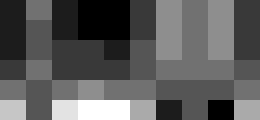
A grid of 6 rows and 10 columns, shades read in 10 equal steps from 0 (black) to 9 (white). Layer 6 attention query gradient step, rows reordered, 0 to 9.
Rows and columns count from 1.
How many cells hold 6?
2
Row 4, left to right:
2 4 2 2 2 3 4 4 4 3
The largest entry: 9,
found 2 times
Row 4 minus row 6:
-5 1 -6 -7 -7 -3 3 1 4 -3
